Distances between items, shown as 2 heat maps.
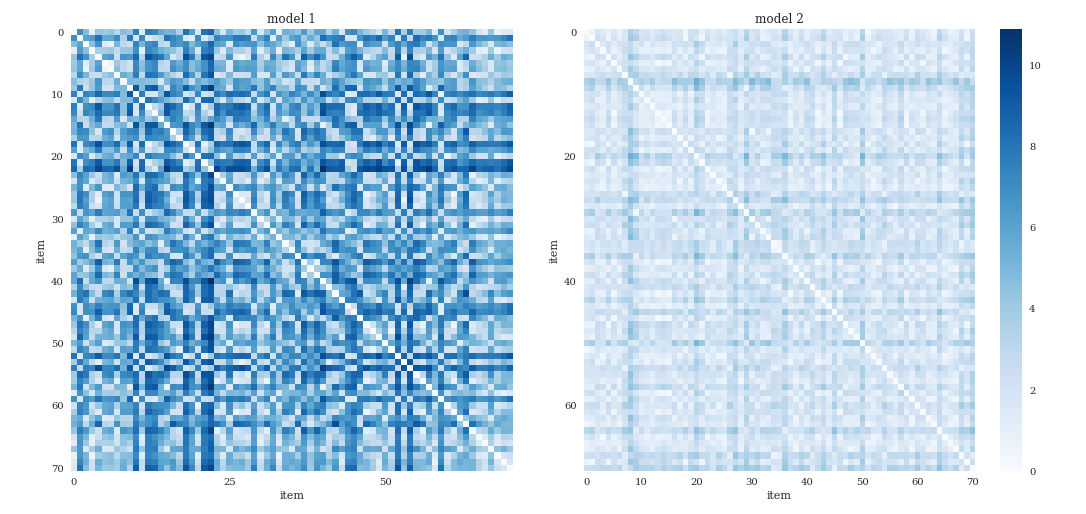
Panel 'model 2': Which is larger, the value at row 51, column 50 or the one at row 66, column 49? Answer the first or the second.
the first
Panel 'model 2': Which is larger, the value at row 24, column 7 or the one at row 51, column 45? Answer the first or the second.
the first
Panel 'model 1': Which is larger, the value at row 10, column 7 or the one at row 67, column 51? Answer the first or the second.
the first
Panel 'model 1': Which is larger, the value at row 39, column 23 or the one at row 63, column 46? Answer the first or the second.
the first
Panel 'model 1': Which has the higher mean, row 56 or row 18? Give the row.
18
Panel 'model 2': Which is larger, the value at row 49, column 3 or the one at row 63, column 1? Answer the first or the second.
the first
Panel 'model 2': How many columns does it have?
71
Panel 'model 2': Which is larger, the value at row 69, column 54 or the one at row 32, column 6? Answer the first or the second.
the first
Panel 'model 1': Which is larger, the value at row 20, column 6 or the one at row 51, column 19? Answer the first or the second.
the second
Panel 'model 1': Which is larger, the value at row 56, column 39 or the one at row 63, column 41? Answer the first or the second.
the first
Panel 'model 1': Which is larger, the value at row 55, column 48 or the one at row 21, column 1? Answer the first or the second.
the first
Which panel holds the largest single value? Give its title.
model 1
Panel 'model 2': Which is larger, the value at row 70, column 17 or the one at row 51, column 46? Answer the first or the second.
the first
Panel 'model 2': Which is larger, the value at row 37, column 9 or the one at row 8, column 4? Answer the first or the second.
the second
